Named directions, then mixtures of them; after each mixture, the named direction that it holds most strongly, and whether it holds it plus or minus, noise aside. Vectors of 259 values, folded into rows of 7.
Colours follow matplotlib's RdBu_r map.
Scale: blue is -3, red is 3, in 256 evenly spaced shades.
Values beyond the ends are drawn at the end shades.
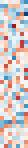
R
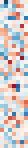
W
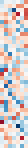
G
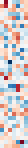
W, minus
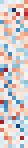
G, plus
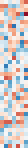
R, minus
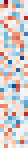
W, minus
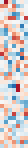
W, minus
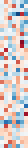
R, plus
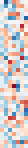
W, plus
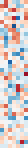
W, minus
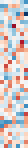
R, plus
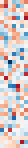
W, minus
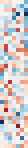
G, minus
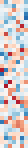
G, minus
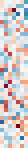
G, minus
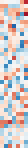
R, minus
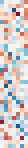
G, plus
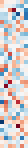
G, minus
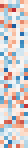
R, minus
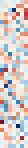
G, plus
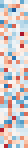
R, plus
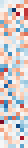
G, plus
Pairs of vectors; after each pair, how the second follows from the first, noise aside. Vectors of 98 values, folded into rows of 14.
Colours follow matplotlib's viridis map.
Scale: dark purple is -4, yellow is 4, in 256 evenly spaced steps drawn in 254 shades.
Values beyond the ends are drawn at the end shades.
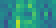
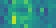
wrapped around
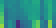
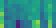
copied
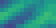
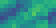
wrapped around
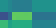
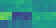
negated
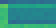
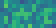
shuffled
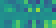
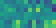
copied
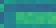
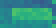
wrapped around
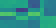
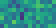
shuffled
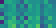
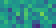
shuffled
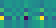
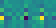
copied
